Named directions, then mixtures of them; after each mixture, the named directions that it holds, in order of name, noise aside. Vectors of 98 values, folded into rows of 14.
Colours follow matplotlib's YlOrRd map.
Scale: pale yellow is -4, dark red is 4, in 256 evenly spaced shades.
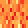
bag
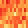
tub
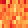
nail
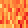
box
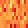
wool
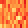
box, nail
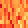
box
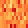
wool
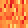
wool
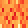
bag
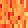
box, wool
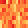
bag, nail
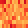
nail, wool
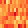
nail, tub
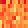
nail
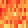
tub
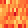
nail, tub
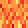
bag, box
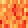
nail, tub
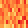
box, tub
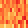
box, tub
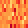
wool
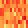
box, tub
